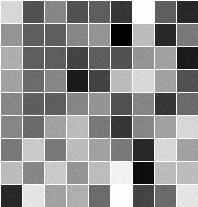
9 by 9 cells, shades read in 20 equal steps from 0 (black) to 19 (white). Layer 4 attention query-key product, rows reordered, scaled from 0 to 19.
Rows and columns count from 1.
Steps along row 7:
up down up down down down up down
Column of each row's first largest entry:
7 7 1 7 5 9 8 6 6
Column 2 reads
6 7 7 8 7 8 15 10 17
